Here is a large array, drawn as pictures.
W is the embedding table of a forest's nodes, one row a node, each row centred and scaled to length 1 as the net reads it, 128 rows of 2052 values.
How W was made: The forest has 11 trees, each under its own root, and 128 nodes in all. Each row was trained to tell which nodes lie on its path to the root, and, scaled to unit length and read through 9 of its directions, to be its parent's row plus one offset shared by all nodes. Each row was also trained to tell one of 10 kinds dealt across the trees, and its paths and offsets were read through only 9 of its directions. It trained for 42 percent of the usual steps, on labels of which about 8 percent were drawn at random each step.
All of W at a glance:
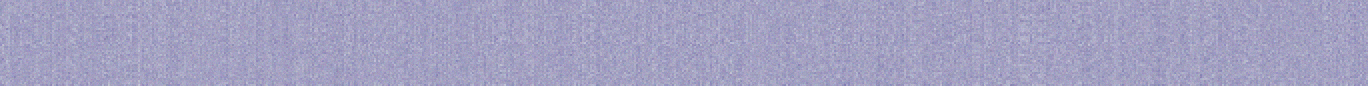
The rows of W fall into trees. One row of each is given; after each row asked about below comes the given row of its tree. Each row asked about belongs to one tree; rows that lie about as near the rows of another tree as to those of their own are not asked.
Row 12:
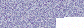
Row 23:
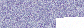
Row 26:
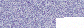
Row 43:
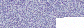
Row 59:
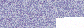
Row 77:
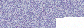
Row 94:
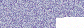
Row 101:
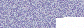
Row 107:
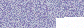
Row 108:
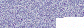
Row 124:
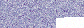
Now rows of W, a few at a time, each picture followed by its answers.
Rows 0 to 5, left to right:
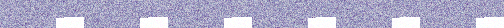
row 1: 94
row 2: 23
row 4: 101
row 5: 101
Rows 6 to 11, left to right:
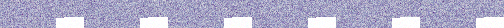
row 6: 101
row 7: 107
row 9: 43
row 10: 108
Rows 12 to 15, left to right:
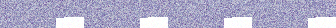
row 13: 101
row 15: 77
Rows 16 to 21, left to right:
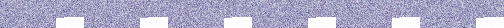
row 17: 94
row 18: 59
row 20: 108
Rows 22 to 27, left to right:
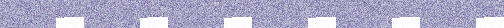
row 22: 107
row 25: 107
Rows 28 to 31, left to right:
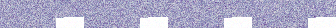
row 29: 26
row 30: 108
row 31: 124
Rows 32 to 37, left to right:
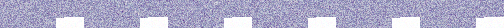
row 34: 26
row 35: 43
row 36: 59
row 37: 77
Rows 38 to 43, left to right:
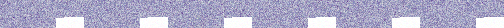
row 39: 23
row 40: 26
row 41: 77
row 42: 59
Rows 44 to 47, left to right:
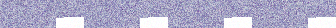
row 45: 26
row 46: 23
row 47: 26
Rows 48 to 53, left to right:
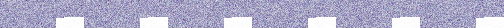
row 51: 124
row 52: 26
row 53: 12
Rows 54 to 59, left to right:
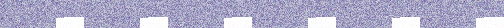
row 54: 26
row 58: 107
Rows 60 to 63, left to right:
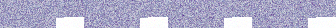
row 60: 94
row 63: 101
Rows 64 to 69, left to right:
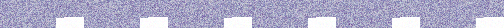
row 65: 43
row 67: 124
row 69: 59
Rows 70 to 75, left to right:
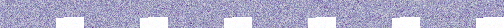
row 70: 77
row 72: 26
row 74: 124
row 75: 77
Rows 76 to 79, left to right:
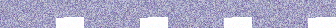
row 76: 23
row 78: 94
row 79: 23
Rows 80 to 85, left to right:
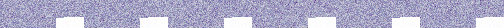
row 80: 124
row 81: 107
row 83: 59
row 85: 77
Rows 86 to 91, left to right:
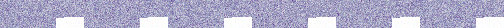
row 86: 124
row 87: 77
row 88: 59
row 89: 94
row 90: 77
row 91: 124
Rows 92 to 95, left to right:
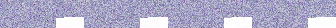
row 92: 124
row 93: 23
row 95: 108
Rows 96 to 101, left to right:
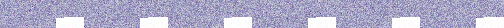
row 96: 26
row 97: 23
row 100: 59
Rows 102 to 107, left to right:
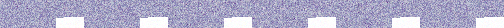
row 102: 77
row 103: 23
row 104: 107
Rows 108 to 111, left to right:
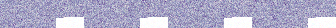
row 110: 124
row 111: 59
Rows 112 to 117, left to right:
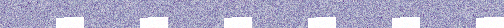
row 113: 23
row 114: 59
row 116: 124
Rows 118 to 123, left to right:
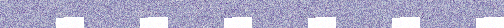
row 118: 108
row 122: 26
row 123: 77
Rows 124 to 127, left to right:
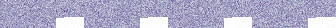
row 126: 107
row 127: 23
